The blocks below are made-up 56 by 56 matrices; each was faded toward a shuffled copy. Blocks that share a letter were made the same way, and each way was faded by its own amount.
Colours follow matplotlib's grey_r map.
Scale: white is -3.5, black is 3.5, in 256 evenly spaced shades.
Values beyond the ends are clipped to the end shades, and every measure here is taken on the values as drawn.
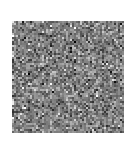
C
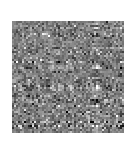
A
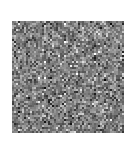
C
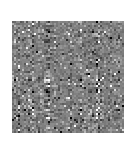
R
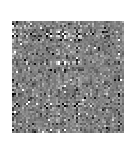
R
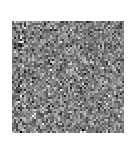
C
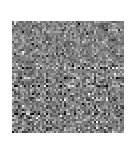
A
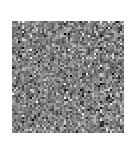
C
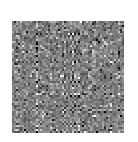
R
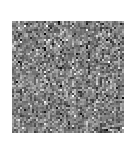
C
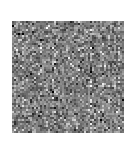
C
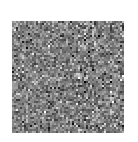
C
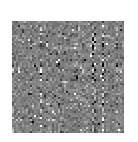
R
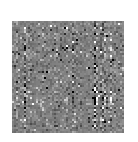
R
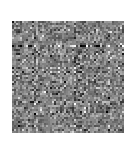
A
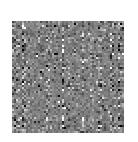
R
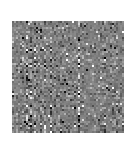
R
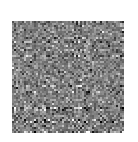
A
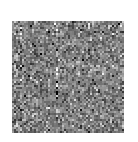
C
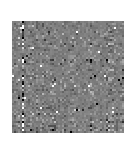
R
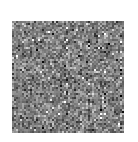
C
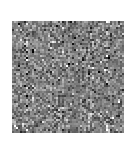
C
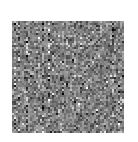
C
